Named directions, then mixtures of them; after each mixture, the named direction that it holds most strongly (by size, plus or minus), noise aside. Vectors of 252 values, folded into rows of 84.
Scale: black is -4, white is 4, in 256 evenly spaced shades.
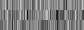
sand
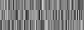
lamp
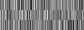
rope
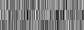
sand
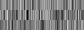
sand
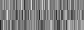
rope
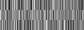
rope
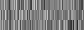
rope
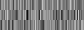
lamp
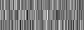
rope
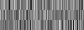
rope
